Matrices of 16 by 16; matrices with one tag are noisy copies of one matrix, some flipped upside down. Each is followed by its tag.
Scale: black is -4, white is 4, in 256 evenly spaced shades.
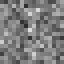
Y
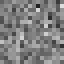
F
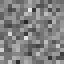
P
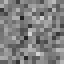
Y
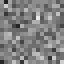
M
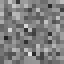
P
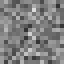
Y
